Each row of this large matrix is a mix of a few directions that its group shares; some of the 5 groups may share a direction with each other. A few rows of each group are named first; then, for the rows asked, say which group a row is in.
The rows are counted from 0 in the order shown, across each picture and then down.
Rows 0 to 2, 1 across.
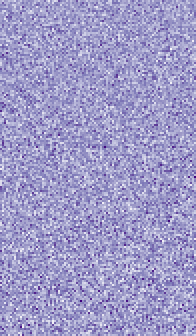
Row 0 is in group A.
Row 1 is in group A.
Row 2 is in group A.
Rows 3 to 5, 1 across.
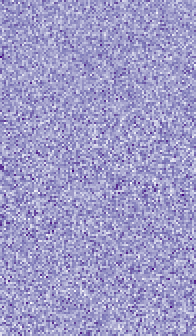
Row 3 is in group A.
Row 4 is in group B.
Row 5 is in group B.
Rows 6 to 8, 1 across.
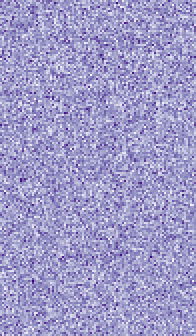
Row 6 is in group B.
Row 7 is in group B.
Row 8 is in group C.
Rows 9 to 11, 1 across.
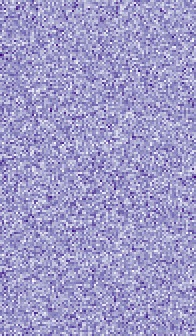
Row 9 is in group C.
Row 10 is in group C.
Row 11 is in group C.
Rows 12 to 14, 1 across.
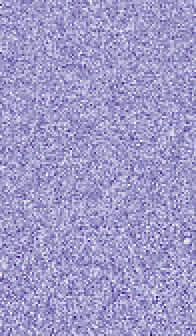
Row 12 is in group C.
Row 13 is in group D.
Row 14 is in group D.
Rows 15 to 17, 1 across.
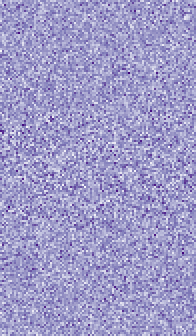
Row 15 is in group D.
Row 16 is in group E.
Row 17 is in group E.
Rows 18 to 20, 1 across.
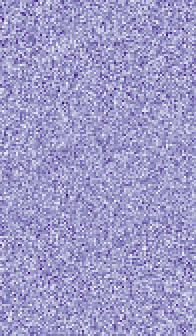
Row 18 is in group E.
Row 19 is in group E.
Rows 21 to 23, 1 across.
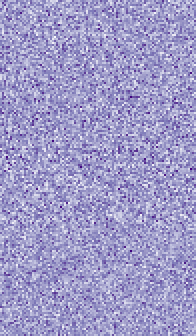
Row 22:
A
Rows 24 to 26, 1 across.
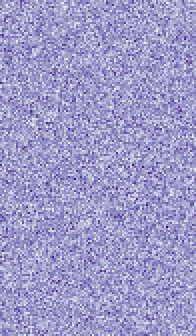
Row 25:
B
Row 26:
E
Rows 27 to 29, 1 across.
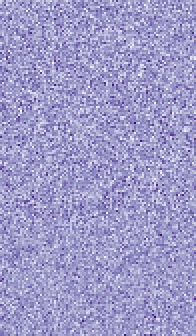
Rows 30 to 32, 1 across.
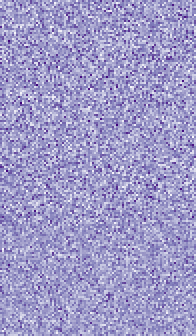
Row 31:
C
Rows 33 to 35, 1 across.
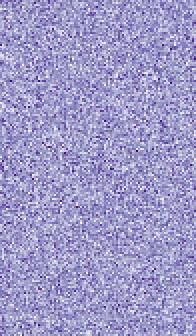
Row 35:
A
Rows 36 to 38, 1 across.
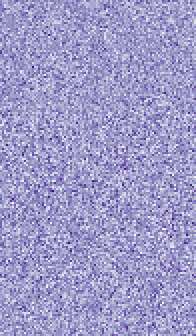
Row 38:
D
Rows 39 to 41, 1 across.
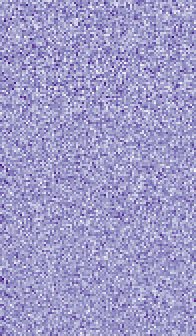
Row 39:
B
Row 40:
B
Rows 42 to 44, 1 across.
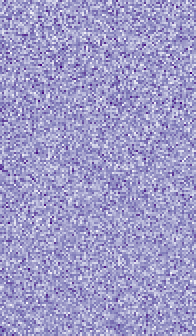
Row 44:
A
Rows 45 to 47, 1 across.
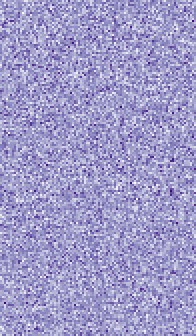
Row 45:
E
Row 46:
B
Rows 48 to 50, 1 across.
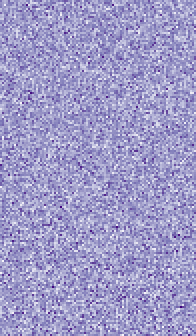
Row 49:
A
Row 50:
B
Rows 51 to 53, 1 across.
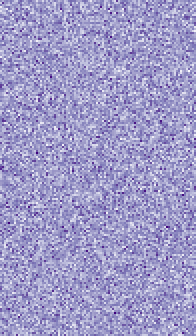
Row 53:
E
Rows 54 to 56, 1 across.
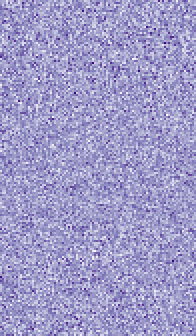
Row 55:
E
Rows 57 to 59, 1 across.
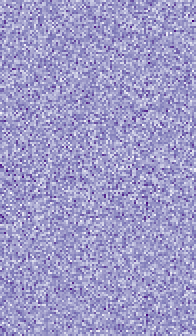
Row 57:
E
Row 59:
A
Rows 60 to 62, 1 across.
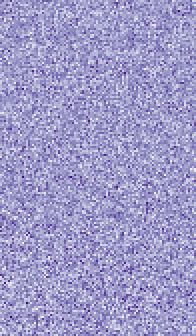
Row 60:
B
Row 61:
A
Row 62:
C
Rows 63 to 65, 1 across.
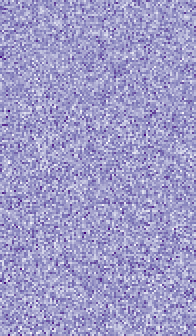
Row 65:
A
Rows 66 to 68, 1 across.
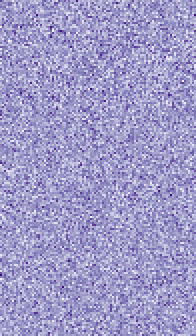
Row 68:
C
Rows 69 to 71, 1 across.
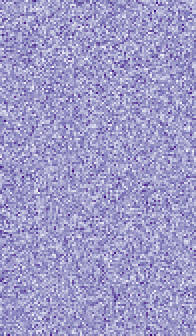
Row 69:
E
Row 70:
A
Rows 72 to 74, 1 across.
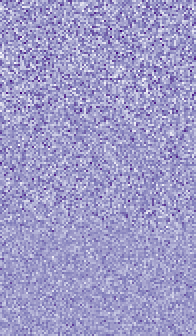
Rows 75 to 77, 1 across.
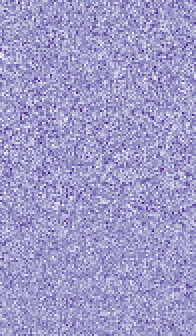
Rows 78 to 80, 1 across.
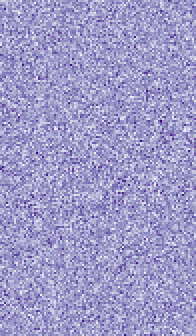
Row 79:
D
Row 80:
B
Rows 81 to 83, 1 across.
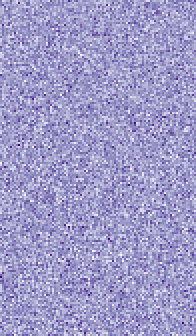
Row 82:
D
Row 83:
C
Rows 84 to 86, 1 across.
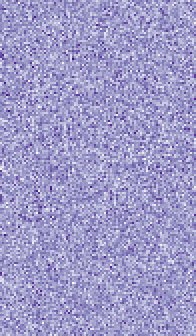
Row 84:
D
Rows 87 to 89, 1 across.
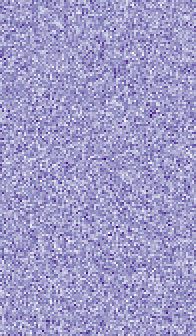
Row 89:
A
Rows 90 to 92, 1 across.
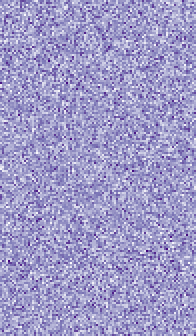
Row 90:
E
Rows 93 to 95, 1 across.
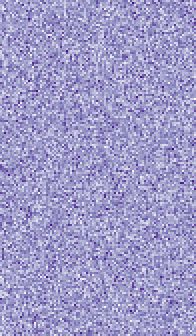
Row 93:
D
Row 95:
A
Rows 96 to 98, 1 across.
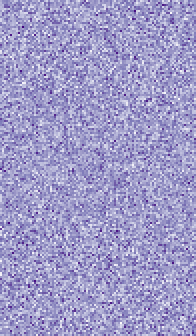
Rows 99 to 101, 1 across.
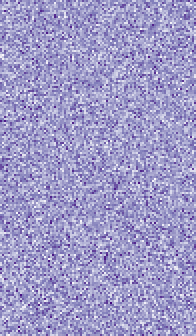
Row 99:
D
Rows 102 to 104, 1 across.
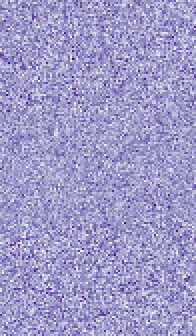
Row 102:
B
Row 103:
B
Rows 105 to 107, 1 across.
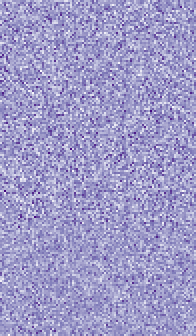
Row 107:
A
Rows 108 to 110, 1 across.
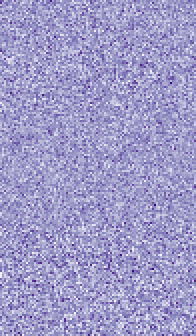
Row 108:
C
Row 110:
C
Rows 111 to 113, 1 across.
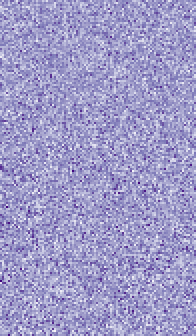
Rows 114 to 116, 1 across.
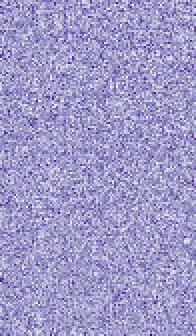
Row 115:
B
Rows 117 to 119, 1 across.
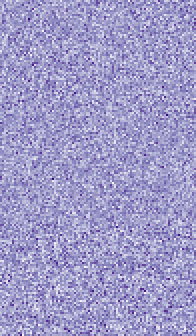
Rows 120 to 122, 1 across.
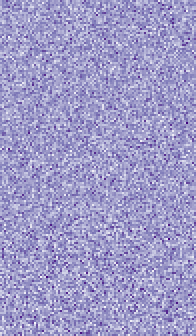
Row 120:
D
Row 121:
D
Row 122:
A
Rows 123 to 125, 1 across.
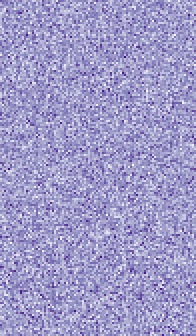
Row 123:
A
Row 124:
C
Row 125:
B
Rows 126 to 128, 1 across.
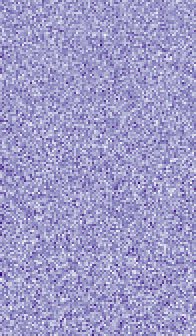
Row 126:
A
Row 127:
A
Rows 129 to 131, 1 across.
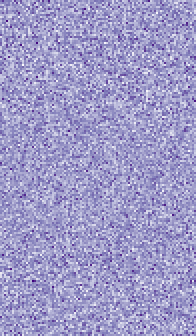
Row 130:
D
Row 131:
C
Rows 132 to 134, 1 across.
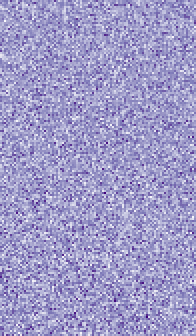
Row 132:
B
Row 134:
C
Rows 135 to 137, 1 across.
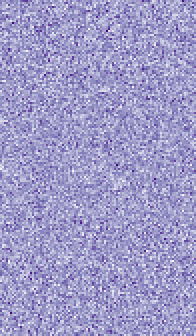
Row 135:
E
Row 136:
C
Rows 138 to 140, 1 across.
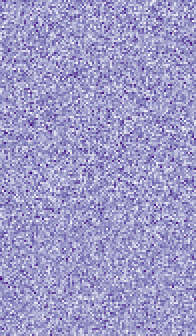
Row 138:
E
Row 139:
B
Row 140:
A
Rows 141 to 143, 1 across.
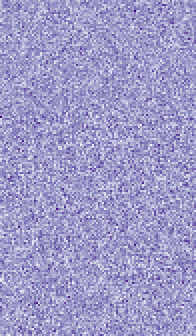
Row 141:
D
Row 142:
C
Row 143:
B
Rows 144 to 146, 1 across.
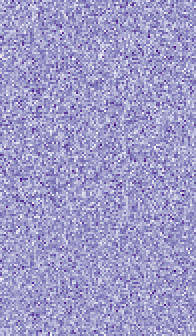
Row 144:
C
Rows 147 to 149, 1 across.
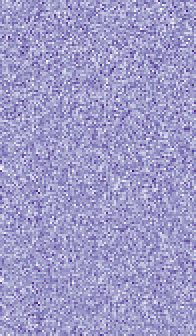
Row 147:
D
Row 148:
D
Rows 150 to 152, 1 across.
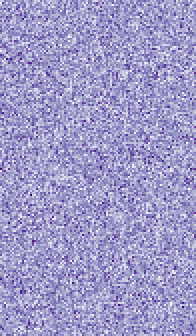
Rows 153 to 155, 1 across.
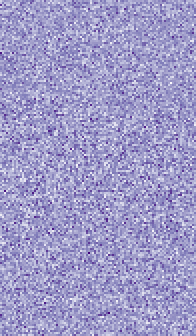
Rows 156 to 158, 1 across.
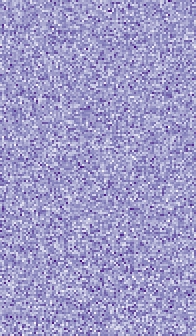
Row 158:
C
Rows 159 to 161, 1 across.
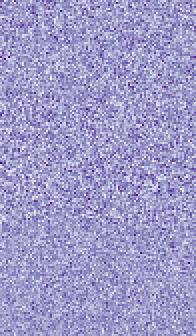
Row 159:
C
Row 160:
C
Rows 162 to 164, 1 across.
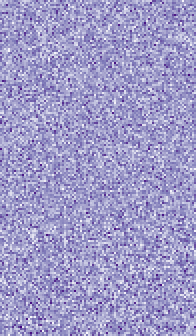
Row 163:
C
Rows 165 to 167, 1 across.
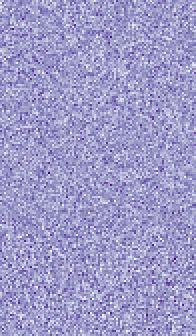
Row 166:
E
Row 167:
A
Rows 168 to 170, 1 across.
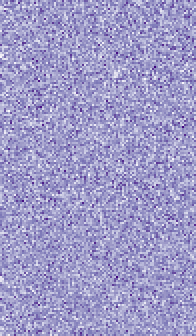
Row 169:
B
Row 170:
A
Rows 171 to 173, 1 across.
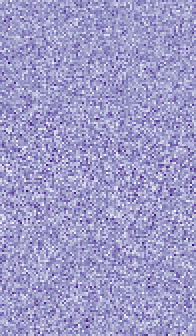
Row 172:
A
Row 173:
E
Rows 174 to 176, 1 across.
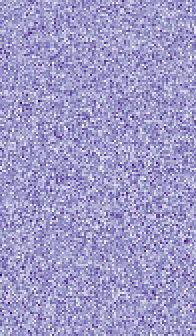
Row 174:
C
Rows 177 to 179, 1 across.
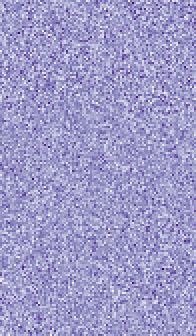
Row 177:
D
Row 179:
D
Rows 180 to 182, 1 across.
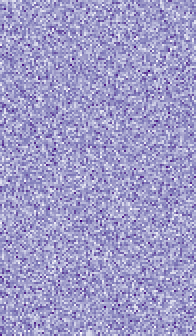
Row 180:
A
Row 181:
A
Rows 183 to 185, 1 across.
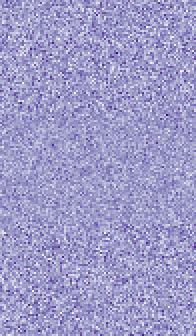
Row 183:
D
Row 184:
E
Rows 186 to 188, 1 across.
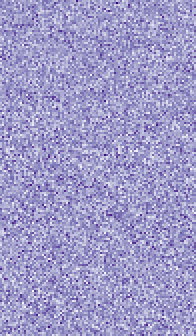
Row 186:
A
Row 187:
A
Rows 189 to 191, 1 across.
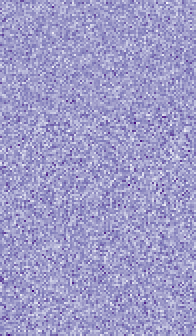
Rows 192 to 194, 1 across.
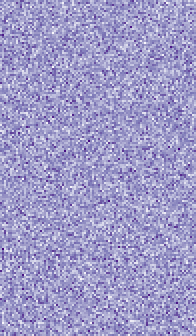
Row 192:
E
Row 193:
E
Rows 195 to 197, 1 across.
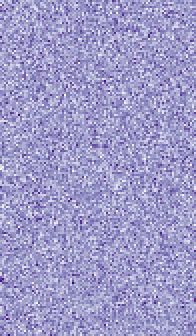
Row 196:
A
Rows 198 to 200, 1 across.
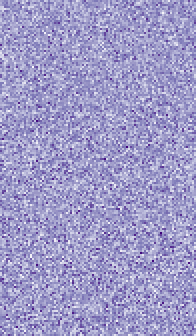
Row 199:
E
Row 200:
D
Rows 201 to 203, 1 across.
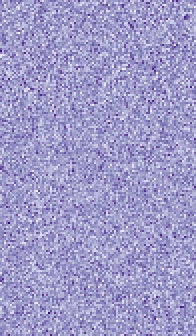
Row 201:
D
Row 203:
B
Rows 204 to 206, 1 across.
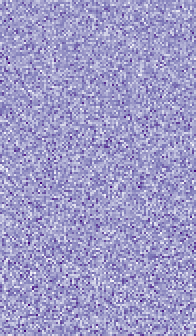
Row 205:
B
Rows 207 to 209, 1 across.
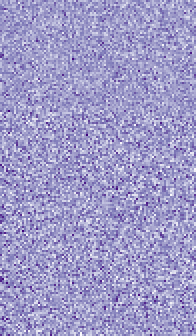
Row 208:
B
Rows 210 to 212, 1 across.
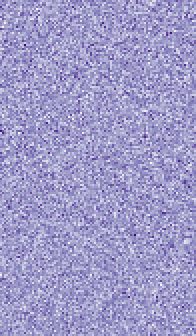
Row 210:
E
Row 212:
D
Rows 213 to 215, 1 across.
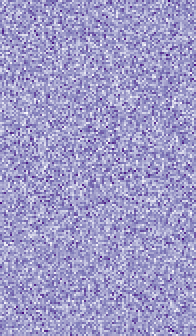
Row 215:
B
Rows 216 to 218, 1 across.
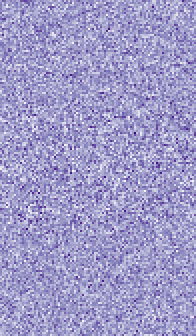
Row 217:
B
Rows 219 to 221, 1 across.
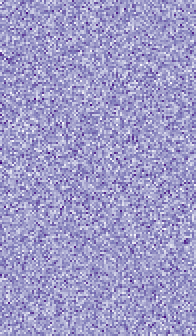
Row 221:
D
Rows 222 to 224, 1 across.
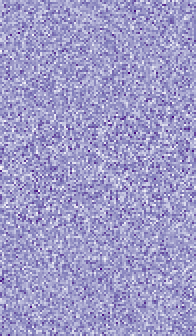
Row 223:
A
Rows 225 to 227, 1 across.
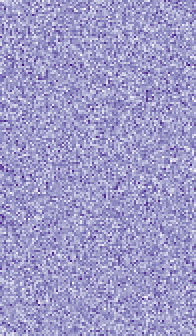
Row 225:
A
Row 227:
A
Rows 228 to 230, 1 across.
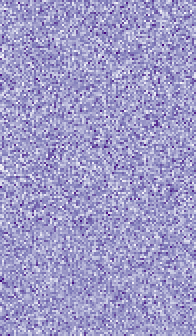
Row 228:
B
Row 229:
A
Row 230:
C
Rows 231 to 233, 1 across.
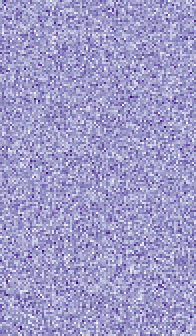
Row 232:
D
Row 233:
B
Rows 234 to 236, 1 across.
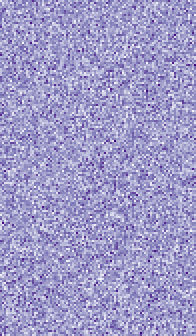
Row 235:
C
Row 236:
C
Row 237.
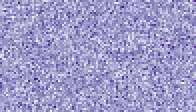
